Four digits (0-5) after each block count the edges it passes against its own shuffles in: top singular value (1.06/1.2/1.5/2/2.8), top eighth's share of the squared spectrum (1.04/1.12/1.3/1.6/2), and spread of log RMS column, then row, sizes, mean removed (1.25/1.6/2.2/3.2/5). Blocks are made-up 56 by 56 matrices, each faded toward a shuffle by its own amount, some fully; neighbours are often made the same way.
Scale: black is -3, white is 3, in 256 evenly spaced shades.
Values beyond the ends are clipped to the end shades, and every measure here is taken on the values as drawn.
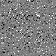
3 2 1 0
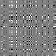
5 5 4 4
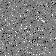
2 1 0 0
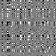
5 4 3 3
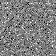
0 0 0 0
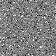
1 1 0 1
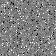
0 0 0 0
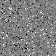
0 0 0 0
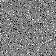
0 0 0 0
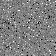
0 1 0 0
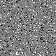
1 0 0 0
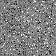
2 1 0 0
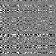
4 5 3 4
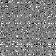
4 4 2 2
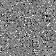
2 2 1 1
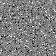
1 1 0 0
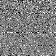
2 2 0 3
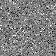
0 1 0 1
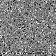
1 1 0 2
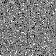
2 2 0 0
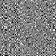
4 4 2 2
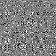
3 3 1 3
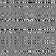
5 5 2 4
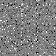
3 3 2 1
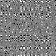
4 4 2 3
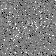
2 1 0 1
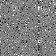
3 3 1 0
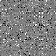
3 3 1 1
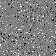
2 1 0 0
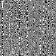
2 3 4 0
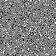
1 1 0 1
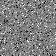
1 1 0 0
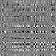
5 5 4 4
